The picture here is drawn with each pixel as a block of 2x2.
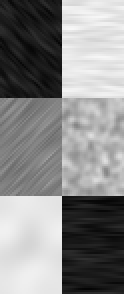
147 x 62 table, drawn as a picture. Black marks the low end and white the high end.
The table splits into 3 rows of 2 panels. Panel 1,1: very low, slanting down to the right, faint in contrast. Panel 1,2: very high, streaked across, faint in contrast. Panel 2,1: middling, slanting up to the right, faint in contrast. Panel 2,2: high, blotchy. Panel 3,1: very high, smooth, faint in contrast. Panel 3,2: very low, streaked across, faint in contrast.
